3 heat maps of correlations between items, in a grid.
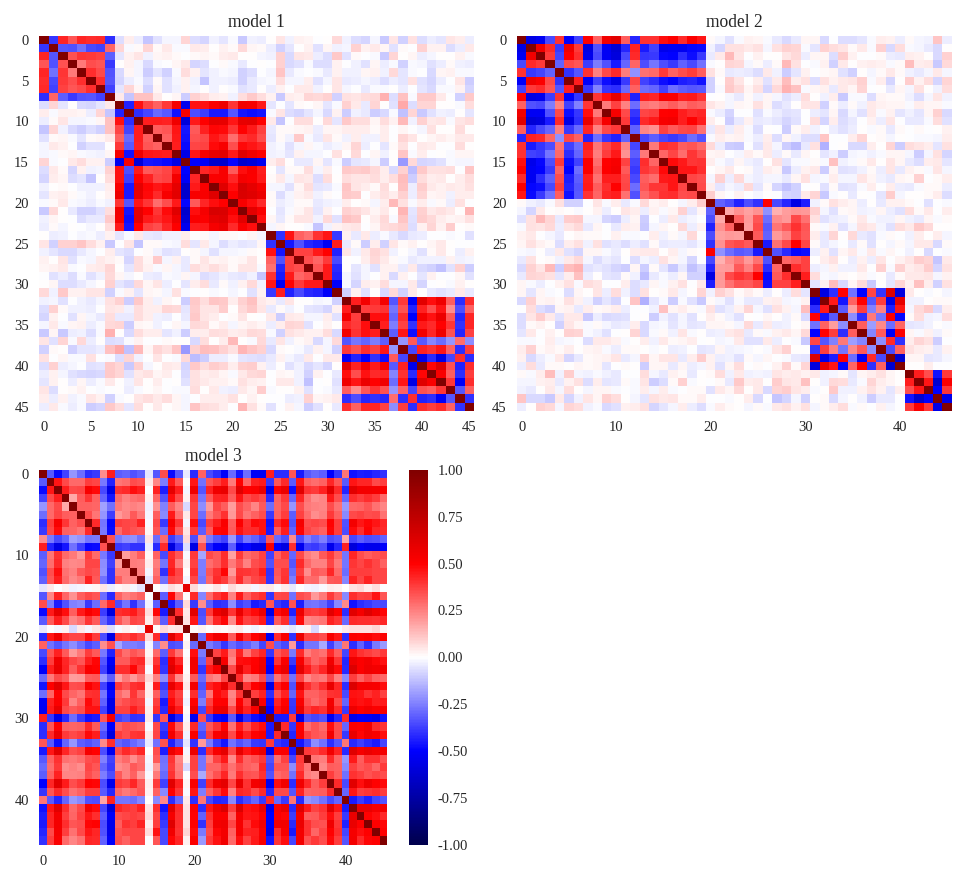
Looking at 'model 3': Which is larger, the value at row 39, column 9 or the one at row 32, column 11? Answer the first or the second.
the second
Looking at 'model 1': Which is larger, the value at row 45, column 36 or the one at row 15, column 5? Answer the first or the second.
the first
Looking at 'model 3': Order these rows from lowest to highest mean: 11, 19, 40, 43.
40, 19, 11, 43
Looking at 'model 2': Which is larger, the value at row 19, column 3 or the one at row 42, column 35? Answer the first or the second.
the second
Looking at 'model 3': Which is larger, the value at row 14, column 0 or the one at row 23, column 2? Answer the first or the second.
the second
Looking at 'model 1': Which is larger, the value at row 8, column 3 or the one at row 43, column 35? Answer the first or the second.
the second
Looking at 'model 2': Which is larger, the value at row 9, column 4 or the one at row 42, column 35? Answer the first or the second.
the first
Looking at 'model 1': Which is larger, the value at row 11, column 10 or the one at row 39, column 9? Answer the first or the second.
the first
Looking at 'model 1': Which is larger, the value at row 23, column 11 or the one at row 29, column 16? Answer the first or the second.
the first
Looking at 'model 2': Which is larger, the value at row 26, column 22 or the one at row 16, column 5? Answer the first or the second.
the first
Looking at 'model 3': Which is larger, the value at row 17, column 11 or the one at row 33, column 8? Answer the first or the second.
the first
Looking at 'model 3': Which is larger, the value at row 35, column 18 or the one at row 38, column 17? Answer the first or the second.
the second
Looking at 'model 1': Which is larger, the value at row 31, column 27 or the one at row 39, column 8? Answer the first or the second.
the second
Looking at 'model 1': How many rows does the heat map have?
46
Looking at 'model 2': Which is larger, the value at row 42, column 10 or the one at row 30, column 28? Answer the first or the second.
the second
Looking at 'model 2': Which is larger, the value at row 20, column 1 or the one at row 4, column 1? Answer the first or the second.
the first
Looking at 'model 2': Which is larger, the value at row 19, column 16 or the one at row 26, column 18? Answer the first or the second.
the first
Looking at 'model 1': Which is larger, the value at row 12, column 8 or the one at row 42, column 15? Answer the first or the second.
the first
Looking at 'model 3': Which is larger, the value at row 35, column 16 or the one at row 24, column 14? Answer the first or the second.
the second
